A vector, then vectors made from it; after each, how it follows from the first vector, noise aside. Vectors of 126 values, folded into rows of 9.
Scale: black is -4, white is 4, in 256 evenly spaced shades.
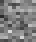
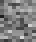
copied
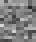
wrapped around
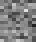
reversed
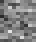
copied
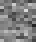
reversed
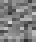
wrapped around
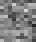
reversed
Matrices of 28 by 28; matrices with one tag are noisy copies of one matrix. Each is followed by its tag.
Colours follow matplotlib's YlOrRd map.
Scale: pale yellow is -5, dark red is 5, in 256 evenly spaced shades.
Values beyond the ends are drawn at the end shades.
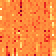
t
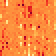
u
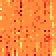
t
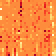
t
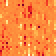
u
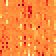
u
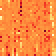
t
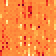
u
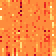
t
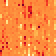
u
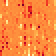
u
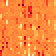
u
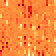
u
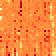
t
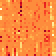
t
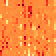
u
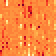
u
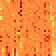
t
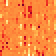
u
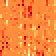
u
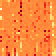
t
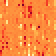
u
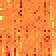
t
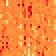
u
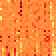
t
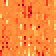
u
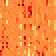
u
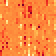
u
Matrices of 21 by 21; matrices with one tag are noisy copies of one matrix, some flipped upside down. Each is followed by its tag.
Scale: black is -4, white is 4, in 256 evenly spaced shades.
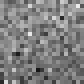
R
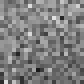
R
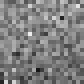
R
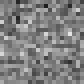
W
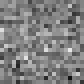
W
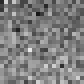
R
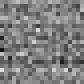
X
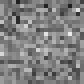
W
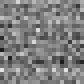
X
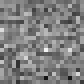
W
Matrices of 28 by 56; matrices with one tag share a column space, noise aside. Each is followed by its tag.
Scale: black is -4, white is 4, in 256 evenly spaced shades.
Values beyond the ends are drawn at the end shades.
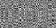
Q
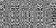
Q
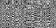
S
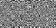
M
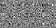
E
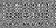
E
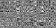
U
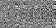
Q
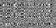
E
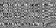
E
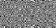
M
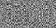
Q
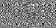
E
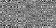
M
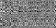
U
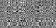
U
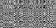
S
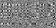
E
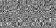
U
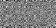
M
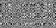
E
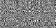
U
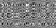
E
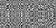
Q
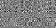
U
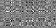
U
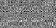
U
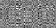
Q
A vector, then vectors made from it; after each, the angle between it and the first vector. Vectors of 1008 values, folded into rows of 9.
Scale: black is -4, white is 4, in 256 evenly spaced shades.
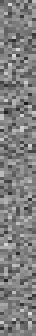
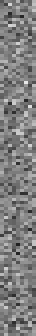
partly aligned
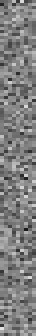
orthogonal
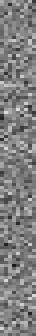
nearly opposite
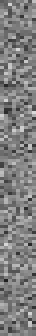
nearly parallel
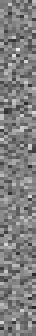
nearly parallel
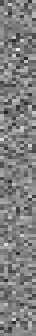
nearly parallel
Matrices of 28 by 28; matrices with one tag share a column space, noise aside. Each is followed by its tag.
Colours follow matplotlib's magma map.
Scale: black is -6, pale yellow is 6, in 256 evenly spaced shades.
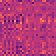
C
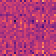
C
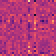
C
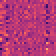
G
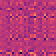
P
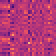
G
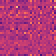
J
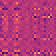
P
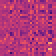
G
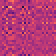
J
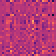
C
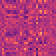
G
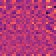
J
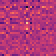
J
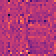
C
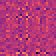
P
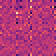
J
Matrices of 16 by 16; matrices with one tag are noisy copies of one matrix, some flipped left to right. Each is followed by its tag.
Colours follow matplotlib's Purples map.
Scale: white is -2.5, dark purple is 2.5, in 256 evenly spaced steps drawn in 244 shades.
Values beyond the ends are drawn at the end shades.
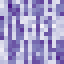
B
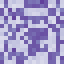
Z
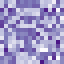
Z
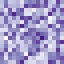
Z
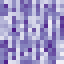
B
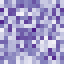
Z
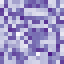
Z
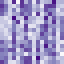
B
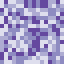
Z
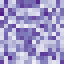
Z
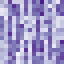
B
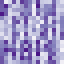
B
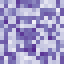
Z
